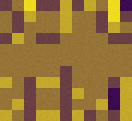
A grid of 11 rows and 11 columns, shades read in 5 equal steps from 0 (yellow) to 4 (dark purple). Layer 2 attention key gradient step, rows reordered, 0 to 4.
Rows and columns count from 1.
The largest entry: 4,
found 3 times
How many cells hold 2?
68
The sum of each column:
22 22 23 22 22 24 21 22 23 24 22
